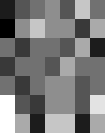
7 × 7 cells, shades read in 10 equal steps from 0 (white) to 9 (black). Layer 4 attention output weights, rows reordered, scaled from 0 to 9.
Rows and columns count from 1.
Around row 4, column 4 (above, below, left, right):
5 4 5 3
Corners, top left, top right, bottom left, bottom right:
8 5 0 3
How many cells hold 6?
7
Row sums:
36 33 39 36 36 28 26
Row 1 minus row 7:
8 3 -3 2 4 -6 2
